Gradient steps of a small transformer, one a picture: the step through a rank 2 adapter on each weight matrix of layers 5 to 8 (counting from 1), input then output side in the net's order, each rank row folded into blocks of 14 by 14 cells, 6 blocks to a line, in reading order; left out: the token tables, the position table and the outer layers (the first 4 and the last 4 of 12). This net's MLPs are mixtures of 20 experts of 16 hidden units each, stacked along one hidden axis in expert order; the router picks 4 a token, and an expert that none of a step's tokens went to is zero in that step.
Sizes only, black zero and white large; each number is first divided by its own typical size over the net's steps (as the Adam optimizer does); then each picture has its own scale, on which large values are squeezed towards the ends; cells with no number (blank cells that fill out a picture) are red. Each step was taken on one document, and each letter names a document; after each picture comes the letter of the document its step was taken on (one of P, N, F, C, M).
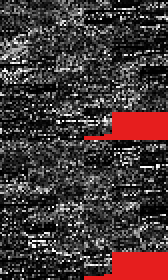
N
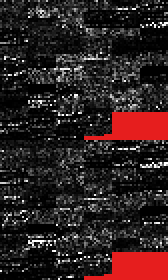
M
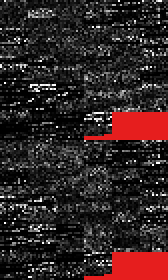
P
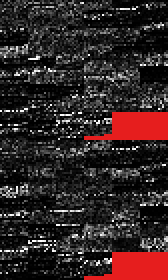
M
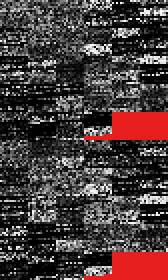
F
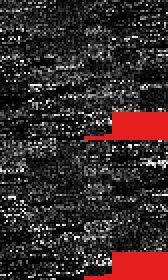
P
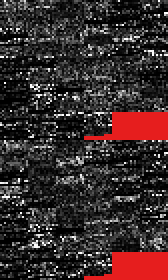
P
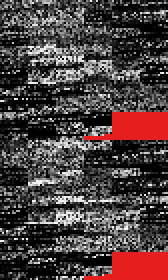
F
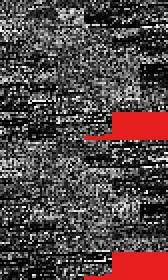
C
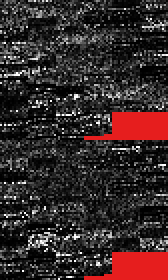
M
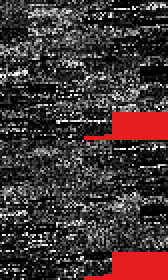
N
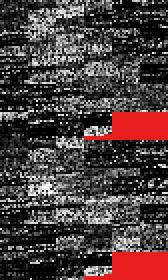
F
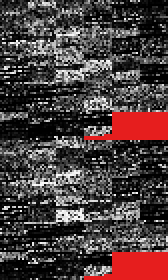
F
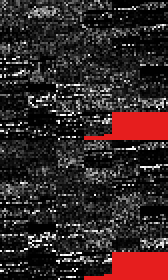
N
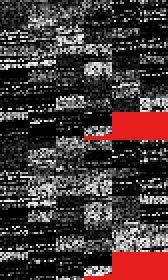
F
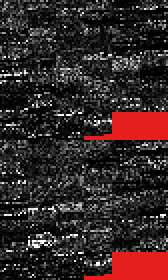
M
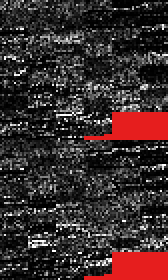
M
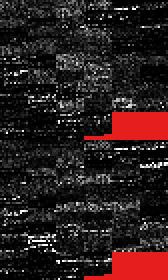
N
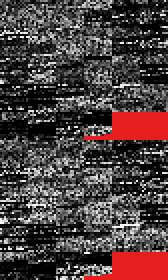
F
